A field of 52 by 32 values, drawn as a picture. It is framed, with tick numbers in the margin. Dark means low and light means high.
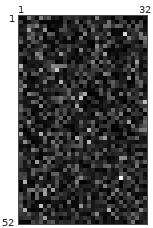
On average the colour sits 20% of the way up the scale. The grain is fine, like static. Neither half mirrors the other. Most values sit low, with a long tail of high ones. No regular stripes run through it.
